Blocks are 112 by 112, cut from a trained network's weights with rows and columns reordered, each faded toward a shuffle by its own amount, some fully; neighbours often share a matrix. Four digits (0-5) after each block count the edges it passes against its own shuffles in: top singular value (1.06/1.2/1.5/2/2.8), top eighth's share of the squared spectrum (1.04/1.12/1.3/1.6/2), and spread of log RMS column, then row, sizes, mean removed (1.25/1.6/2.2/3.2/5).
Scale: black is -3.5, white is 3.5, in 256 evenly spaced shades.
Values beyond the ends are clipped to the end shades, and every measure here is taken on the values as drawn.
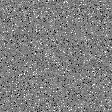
2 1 0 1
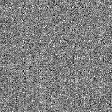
3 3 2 1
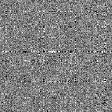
4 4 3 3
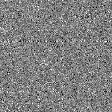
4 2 1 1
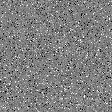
2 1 0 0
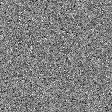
0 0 0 0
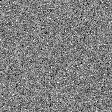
0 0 0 0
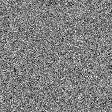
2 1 0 1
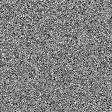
0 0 0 0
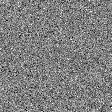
0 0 0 0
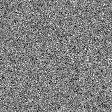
0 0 0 0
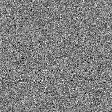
2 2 0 2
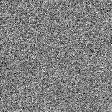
2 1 0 1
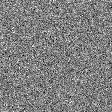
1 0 0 0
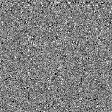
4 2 1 2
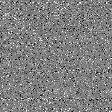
3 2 0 2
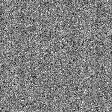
2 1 0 0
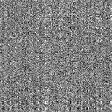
4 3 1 2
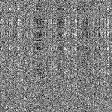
4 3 1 3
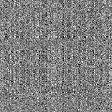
4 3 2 3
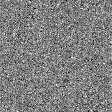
2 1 0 1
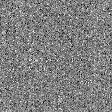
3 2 0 1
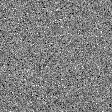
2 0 0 0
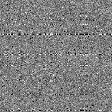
4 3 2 3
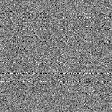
4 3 1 3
